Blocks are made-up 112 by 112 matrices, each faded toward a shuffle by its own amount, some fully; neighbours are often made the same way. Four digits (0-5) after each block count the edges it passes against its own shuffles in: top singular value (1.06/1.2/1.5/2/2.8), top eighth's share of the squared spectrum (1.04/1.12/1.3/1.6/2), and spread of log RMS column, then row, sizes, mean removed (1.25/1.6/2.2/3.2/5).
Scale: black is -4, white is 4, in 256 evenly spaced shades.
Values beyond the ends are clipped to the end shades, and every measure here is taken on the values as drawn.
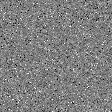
0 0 0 1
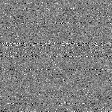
2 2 0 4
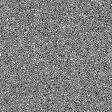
0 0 0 0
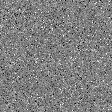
0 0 0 0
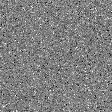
0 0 0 0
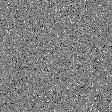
0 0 0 0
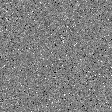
0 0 0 0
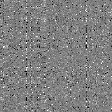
4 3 2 1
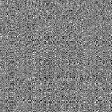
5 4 3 3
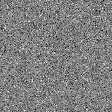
2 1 0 0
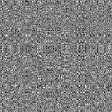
5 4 3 3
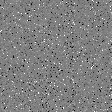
2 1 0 0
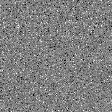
3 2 1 1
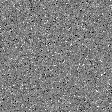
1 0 0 0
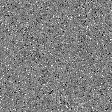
2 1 0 0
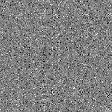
4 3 1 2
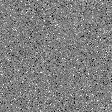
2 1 0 0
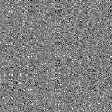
4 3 2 2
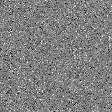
1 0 1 0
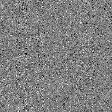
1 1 2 0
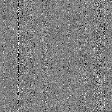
3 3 4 0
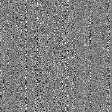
2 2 4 0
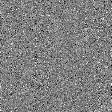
1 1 2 0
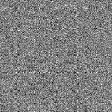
4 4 2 2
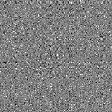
4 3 2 2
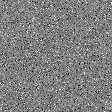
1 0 0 0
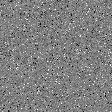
1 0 0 0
